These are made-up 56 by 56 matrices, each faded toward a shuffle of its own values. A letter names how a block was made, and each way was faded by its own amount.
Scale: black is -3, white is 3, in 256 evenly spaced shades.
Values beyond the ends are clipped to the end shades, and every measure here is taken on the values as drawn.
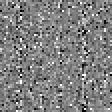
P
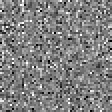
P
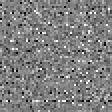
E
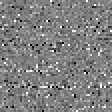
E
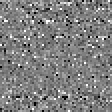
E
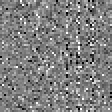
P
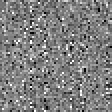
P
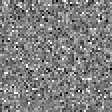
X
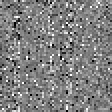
P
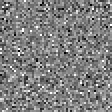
X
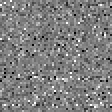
E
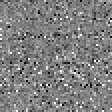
E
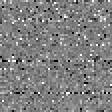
E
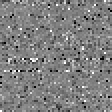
E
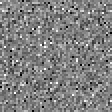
X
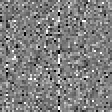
P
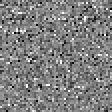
X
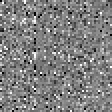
P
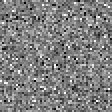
X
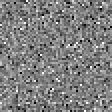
X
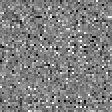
E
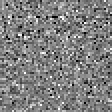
X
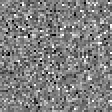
X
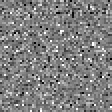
E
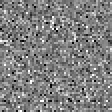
X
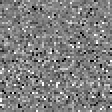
E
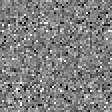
X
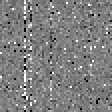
P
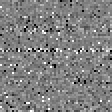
E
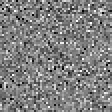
X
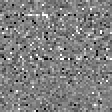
E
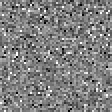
X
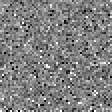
X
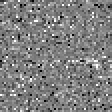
E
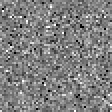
X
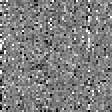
P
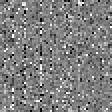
P
